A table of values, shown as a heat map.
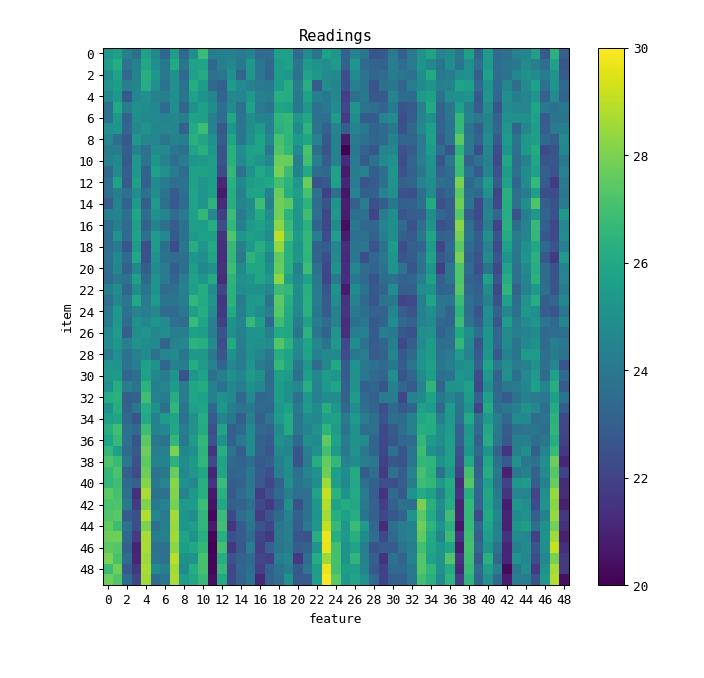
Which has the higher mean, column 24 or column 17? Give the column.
24
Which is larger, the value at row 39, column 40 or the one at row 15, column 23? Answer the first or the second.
the first
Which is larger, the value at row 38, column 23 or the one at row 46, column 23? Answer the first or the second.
the second
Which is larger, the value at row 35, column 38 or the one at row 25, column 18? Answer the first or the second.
the second
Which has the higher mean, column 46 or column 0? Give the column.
0
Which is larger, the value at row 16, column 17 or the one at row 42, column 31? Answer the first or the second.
the first
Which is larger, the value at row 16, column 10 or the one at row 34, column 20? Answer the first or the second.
the first
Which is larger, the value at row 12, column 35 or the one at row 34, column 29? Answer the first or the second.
the first
